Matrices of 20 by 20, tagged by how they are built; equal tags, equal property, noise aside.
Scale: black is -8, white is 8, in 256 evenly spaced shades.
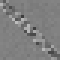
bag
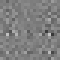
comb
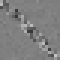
bag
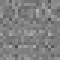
comb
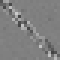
bag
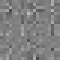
comb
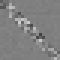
bag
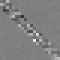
bag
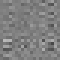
comb
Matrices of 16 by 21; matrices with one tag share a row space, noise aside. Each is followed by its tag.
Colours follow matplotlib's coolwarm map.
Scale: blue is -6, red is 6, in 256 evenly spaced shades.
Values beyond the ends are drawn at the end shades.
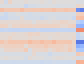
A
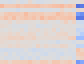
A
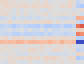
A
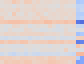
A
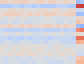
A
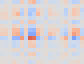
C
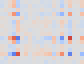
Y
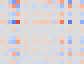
Y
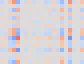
Y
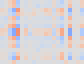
Y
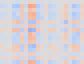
C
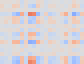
C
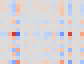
Y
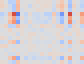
Y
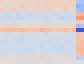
A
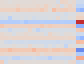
A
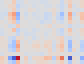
Y
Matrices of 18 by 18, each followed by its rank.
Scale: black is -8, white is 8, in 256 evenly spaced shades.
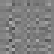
two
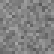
full rank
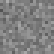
full rank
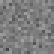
full rank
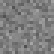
full rank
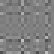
two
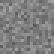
full rank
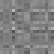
two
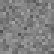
full rank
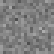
full rank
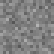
full rank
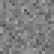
full rank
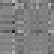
two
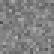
full rank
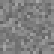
full rank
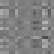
two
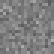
full rank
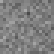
full rank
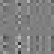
two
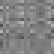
two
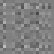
two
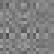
two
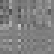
two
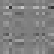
two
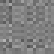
two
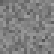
full rank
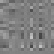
two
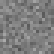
full rank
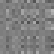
two
